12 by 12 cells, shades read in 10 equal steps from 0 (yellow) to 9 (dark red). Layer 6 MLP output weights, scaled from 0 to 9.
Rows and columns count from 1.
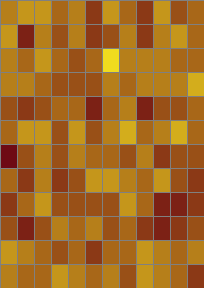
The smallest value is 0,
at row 3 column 7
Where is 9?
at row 7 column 1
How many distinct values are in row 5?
5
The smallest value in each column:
3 3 3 3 3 3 0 2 3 3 2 2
